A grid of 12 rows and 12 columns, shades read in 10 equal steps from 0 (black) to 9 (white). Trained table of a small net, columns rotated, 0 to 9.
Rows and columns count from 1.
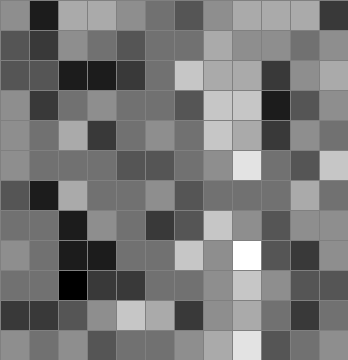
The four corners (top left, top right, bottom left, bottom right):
5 2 5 5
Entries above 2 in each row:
10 11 8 10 10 12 11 10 9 9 8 12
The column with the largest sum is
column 9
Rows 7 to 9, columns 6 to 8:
5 3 4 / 2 3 7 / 4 7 5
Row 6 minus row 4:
0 2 0 -1 -1 -1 1 -2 1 3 0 2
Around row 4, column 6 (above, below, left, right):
4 5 4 3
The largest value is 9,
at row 9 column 9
